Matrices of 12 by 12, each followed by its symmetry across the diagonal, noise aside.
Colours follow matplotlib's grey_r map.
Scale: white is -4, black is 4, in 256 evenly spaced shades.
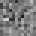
neither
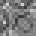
symmetric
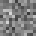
neither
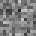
neither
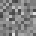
symmetric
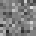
antisymmetric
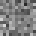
antisymmetric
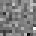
antisymmetric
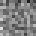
antisymmetric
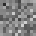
symmetric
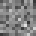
symmetric
